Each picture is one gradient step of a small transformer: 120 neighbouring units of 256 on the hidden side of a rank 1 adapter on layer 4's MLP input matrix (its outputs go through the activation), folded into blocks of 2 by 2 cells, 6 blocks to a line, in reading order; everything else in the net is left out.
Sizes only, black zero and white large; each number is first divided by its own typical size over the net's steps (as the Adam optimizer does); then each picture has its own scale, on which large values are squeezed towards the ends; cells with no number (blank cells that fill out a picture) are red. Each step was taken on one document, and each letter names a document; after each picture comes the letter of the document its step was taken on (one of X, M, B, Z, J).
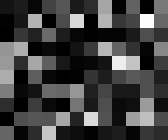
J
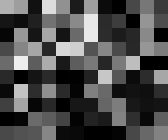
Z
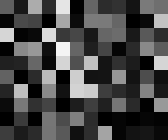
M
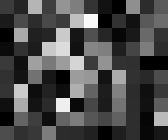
Z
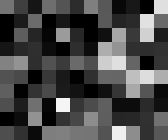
J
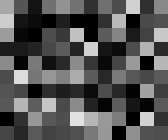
M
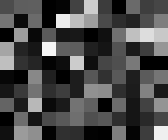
Z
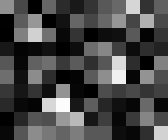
J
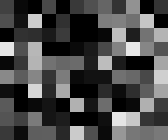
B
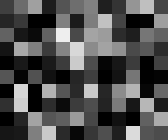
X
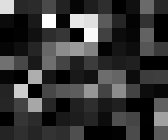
Z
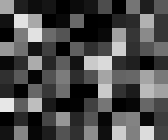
B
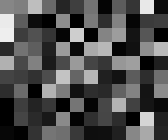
X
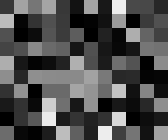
M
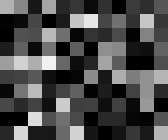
J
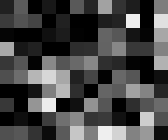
B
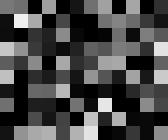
B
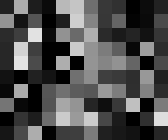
X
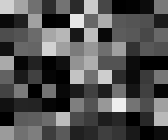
X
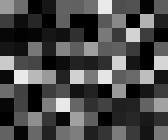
M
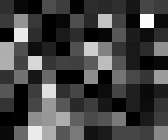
J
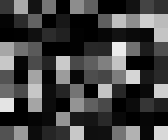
B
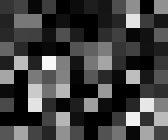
B
